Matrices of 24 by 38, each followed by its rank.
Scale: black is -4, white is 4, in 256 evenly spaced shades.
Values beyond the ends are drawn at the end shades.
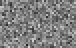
full rank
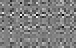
three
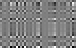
one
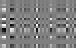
one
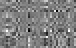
three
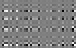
one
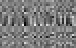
three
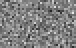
full rank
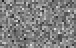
full rank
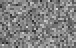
full rank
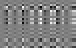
one
